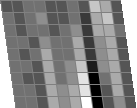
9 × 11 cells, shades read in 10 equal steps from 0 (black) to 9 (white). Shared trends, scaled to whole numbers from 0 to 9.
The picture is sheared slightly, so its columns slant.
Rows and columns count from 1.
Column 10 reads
6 7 6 6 6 6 6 6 5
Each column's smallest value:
3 3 3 4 3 3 4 0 3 5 3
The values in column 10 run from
5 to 7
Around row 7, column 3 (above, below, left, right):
3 3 3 6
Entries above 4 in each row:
2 3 3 4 4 5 4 5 5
